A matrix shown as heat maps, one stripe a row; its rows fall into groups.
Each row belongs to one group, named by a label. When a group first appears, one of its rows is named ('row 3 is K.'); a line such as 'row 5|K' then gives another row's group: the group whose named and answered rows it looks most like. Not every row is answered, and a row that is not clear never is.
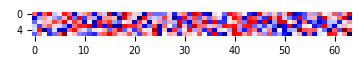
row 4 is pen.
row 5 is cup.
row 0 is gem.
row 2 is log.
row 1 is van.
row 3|gem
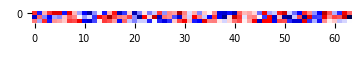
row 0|log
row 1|cup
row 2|log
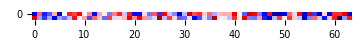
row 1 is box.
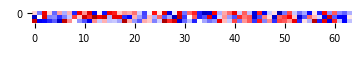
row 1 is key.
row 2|box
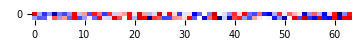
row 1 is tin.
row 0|box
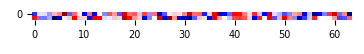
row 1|box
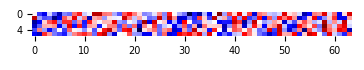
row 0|box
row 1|box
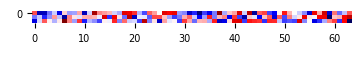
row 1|pen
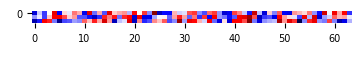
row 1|log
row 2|key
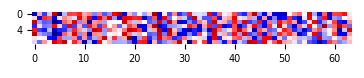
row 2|box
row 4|box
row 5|box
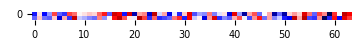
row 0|pen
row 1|tin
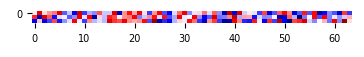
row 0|log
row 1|gem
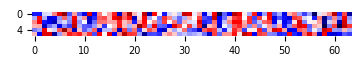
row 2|cup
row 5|gem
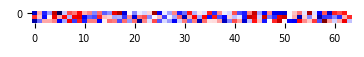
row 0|pen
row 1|log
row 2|van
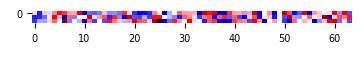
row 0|log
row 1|pen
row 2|tin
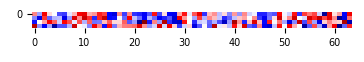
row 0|key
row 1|key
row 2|van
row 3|box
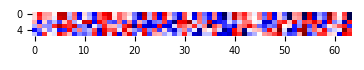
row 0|cup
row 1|cup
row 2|key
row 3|log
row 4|van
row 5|van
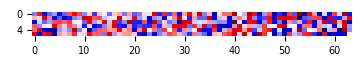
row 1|key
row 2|pen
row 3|log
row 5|gem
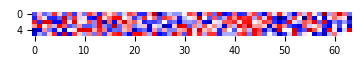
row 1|cup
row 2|gem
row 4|key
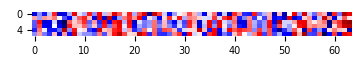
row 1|gem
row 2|pen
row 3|pen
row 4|cup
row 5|tin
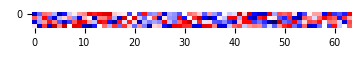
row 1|gem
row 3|log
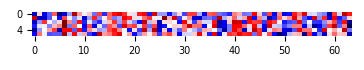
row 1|box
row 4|van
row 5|cup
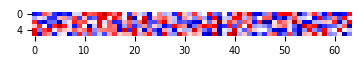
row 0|key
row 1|cup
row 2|box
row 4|gem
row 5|gem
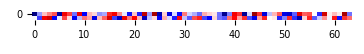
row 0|van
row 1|gem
